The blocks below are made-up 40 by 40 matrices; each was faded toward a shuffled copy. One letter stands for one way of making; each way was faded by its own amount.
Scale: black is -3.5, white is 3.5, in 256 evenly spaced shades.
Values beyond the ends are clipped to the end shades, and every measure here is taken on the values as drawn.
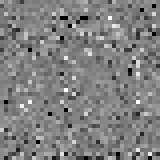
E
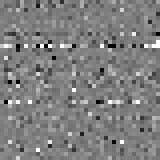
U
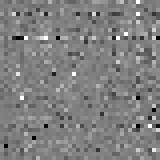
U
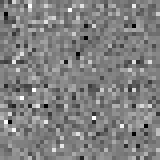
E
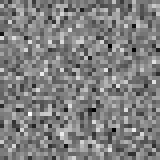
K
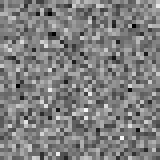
K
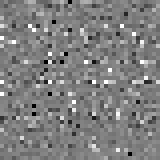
E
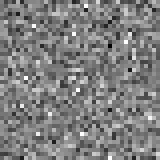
K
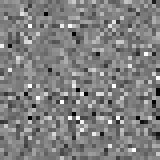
E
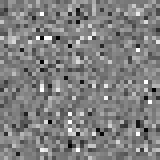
U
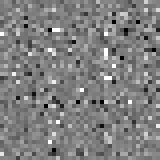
E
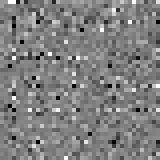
U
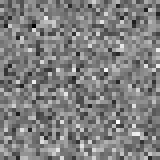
K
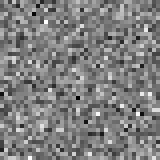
K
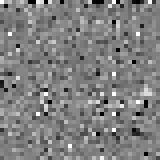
U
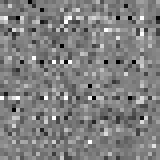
U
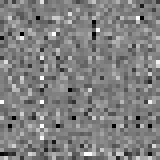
U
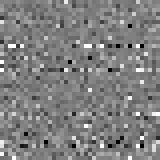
U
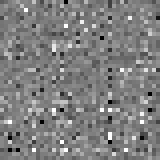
U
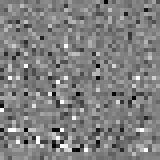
U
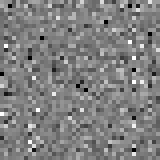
E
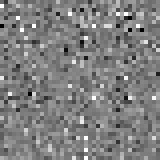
E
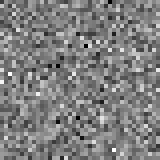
K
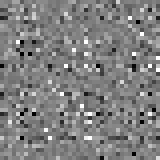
U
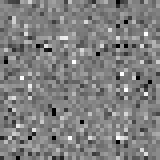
E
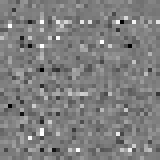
U
